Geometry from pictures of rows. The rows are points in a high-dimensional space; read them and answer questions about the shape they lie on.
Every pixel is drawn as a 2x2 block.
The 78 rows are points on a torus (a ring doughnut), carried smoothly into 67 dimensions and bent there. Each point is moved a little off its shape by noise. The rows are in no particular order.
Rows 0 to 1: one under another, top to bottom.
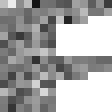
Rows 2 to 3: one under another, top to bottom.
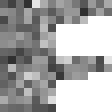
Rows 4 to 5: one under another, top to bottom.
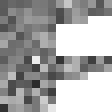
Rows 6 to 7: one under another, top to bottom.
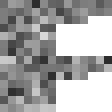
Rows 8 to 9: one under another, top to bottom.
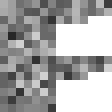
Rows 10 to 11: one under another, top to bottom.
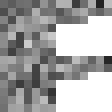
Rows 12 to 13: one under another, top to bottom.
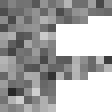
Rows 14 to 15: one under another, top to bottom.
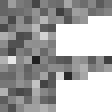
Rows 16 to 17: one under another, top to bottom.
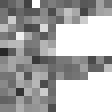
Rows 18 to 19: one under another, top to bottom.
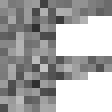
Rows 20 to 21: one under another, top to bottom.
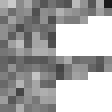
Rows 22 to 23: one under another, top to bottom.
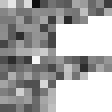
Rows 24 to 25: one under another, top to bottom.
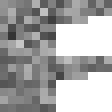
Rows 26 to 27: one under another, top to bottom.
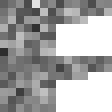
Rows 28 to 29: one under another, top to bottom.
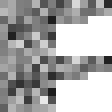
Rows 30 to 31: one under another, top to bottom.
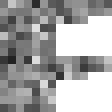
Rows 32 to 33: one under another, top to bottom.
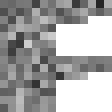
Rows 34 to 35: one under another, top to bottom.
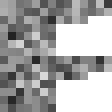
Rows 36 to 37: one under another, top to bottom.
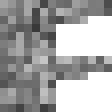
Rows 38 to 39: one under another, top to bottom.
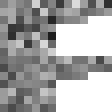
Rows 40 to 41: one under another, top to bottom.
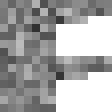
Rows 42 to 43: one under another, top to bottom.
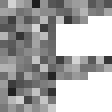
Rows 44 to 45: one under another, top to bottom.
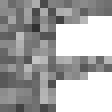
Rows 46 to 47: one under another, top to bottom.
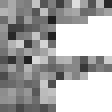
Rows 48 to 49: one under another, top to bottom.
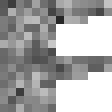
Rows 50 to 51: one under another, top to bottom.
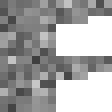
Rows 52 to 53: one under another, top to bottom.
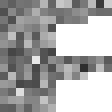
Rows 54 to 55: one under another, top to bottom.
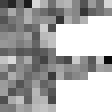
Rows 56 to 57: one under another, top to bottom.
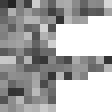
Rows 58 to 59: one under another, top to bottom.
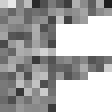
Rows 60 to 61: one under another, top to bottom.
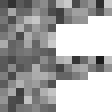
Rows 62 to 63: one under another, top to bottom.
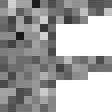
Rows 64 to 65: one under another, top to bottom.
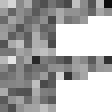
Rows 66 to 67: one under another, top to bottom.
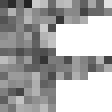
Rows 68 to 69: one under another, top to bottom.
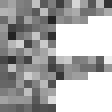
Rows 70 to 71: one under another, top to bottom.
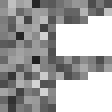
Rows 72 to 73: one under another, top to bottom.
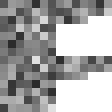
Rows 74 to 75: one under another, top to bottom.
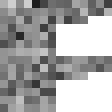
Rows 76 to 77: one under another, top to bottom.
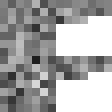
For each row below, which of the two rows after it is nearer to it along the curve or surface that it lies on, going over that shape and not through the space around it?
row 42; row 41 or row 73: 41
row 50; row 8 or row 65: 65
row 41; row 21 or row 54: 21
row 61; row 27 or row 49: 49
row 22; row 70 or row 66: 70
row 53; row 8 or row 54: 54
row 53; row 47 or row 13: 47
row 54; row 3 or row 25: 3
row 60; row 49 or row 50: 49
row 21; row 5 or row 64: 64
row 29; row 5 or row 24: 5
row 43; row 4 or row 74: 74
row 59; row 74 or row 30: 74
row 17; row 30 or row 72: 72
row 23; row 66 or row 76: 66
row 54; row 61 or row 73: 61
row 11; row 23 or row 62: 23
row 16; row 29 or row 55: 29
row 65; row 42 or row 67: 42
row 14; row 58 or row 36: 58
